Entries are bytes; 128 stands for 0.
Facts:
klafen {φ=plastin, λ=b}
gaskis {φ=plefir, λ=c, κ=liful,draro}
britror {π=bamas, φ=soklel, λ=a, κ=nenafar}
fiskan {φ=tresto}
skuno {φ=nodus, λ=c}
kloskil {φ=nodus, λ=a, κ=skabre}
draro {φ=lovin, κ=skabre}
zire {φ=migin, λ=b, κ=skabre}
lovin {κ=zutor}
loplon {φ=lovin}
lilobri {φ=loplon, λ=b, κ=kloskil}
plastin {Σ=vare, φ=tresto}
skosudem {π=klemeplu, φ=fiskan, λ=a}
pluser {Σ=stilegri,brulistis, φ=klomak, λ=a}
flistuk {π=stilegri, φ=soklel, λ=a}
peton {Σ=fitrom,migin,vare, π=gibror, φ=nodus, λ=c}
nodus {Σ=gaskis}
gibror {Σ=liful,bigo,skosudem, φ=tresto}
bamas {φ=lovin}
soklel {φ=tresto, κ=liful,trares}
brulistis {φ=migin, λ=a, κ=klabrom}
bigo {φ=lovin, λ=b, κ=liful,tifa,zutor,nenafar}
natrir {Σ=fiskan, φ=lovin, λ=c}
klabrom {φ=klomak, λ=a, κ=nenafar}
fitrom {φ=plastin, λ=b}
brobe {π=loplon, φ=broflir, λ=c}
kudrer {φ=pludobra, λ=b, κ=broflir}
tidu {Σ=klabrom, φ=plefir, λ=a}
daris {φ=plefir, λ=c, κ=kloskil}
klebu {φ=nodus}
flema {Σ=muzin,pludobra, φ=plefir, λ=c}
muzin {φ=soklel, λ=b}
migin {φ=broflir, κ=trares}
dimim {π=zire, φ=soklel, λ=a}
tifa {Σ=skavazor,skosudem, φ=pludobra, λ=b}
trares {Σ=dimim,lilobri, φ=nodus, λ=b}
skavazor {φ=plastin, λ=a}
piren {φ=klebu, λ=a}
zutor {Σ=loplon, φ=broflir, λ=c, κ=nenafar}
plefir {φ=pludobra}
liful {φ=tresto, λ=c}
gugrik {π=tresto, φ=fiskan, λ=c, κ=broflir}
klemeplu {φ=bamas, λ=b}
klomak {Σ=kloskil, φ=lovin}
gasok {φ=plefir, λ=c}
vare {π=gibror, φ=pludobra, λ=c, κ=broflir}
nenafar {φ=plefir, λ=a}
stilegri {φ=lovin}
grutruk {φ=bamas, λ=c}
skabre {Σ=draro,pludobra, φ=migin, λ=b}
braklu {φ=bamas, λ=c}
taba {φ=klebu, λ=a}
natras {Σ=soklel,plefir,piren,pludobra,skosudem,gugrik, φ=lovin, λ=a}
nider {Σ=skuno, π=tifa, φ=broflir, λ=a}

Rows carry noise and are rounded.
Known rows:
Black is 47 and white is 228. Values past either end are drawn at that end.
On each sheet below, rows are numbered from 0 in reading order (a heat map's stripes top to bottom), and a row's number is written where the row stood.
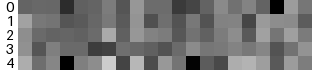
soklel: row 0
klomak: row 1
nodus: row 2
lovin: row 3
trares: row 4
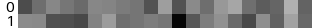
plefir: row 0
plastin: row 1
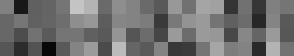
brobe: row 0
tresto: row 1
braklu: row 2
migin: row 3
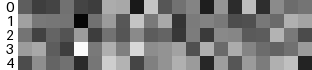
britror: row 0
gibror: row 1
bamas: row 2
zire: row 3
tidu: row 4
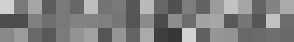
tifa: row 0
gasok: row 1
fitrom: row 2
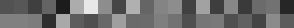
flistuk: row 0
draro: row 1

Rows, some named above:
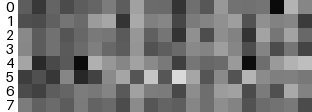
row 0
liful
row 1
broflir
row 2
natrir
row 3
loplon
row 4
peton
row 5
brulistis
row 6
skuno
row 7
stilegri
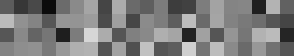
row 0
migin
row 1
klemeplu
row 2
tidu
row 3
kudrer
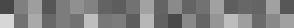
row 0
pludobra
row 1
tifa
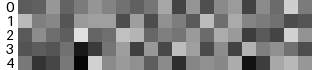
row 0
flema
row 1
klemeplu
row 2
daris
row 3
klabrom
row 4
vare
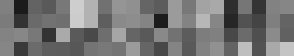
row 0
brobe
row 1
gugrik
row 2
draro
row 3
zutor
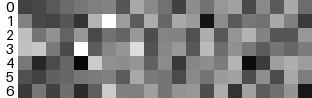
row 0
skuno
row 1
nider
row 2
bigo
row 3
lilobri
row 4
vare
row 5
skuno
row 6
skavazor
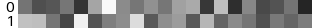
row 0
skosudem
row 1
lilobri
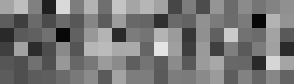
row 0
skabre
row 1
liful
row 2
nenafar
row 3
kloskil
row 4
gaskis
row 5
klebu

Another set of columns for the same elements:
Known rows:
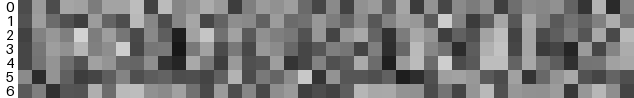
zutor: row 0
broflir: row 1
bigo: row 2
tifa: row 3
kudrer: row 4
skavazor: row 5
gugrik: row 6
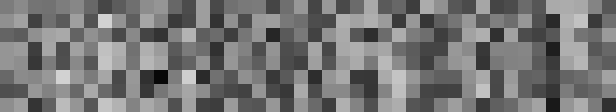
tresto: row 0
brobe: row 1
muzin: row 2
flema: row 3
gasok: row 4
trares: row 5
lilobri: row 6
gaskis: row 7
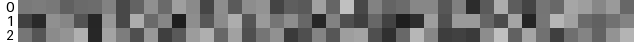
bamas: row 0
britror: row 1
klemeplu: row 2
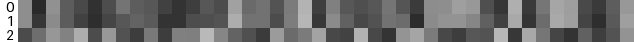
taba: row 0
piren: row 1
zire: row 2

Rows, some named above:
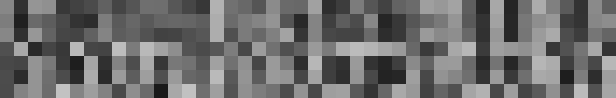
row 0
tidu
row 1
skosudem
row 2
skavazor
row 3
vare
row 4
nenafar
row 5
klabrom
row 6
bigo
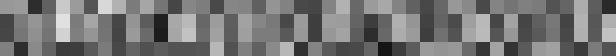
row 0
liful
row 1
bigo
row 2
bigo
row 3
skavazor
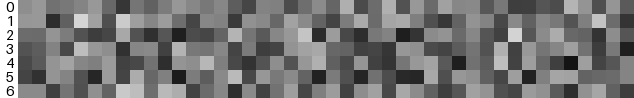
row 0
plastin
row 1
liful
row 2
nider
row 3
draro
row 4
skabre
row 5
britror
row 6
daris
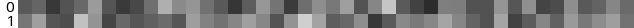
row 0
gibror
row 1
migin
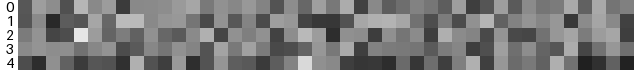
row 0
lovin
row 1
gugrik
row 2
soklel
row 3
klomak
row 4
kloskil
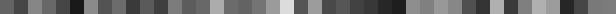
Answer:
brulistis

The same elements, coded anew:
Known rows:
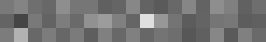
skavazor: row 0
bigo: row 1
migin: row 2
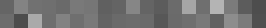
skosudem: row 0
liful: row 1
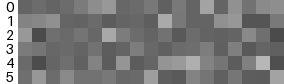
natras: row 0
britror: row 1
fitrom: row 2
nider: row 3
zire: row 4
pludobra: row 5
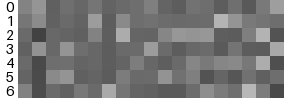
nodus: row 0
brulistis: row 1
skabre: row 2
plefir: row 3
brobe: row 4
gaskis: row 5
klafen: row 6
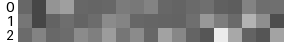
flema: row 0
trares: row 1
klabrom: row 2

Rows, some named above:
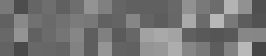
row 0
trares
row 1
skosudem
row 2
kloskil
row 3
zire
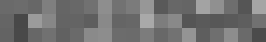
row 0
nenafar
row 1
daris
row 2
tifa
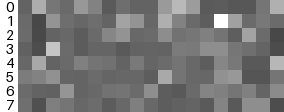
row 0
draro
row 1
zutor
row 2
kudrer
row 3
gugrik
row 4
lovin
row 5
britror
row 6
tidu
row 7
skuno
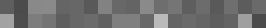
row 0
gaskis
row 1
peton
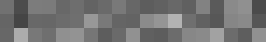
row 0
skuno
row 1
lilobri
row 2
soklel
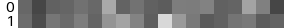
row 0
klemeplu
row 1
bigo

